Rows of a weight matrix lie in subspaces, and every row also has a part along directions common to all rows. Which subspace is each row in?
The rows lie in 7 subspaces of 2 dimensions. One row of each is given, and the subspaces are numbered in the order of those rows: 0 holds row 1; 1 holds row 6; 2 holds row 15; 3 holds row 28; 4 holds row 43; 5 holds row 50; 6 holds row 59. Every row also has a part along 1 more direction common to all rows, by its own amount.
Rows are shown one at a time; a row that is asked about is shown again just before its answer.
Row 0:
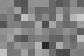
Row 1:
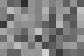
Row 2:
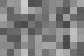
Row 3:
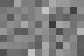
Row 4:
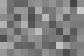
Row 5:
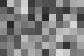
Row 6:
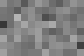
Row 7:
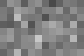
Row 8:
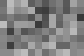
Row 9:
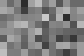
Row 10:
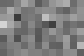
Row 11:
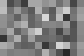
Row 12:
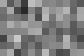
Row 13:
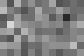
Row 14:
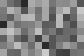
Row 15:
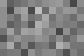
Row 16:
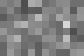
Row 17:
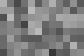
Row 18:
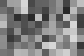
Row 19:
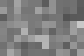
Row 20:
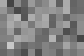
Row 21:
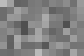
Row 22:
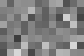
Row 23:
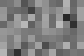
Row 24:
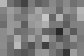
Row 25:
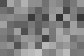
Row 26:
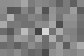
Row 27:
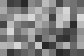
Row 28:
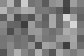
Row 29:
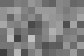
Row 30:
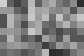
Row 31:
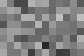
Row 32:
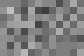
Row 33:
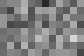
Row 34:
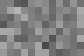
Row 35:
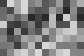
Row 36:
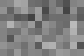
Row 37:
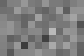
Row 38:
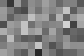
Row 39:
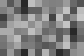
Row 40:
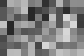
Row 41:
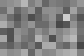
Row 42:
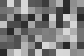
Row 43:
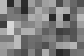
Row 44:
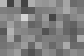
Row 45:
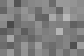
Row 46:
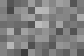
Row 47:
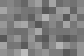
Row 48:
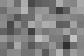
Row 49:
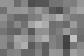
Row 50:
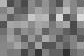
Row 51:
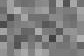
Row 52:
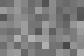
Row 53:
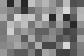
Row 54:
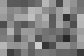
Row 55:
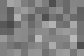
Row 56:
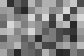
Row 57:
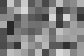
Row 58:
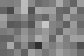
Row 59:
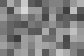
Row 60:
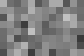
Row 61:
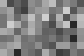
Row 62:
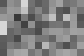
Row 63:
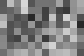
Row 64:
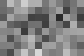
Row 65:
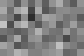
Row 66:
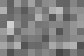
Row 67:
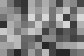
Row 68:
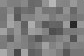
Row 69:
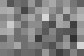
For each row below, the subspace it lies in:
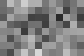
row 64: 5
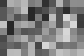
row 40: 6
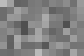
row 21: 5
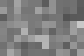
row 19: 4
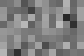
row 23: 3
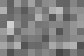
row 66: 4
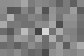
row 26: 0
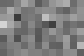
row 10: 1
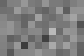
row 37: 4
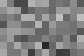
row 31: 0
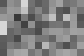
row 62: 1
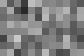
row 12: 6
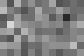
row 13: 4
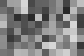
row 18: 4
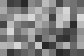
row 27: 6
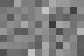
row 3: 0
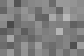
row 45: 4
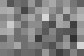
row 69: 1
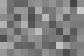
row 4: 2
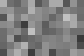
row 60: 3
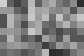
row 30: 3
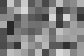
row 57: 4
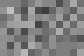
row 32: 2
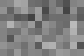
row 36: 4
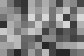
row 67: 3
